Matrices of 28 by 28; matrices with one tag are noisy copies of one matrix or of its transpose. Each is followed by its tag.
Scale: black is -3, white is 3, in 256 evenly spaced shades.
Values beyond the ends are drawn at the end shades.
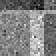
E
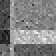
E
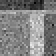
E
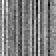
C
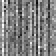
C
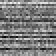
C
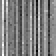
C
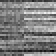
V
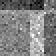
E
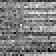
V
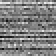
C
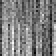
V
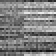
V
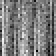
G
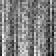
G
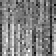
V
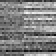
V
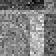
E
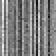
C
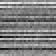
C
